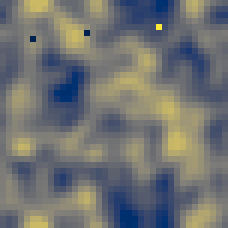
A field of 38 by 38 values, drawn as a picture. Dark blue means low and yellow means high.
Grain: blotchy. Odd rows or columns: none. Slope: none. Lone odd cells: 3, 1 higher and 2 lower than their neighbours. Histogram: bell-shaped.
